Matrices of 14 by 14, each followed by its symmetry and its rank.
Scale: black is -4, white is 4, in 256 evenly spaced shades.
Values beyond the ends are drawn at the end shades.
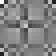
symmetric, rank two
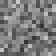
neither, full rank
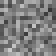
antisymmetric, full rank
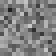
neither, full rank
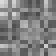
symmetric, rank two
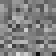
neither, rank three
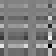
neither, rank one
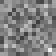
symmetric, full rank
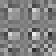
symmetric, rank two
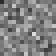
symmetric, full rank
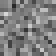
antisymmetric, full rank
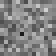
neither, full rank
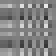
neither, rank one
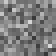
neither, full rank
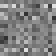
neither, rank three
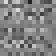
neither, rank three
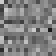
neither, rank three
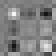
symmetric, rank two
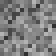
symmetric, full rank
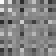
symmetric, rank two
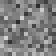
antisymmetric, full rank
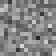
neither, full rank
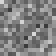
symmetric, full rank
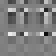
neither, rank one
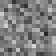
antisymmetric, full rank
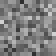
antisymmetric, full rank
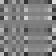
neither, rank one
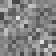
symmetric, full rank
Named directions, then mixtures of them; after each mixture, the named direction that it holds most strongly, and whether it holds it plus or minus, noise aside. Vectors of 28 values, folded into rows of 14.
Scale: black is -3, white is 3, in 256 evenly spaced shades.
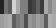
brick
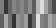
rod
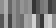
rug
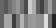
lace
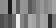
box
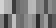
brick, minus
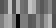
box, minus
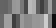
lace, plus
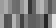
lace, minus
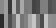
rug, plus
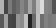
rod, plus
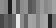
box, plus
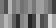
box, minus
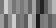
rod, minus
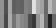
rug, minus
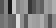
box, plus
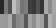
brick, plus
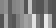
rug, plus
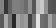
rod, plus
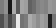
box, plus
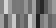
rod, minus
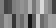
rod, plus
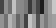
brick, plus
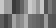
brick, minus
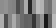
lace, minus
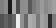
box, plus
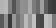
rug, plus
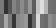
rod, plus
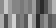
rod, minus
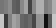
lace, minus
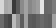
brick, minus
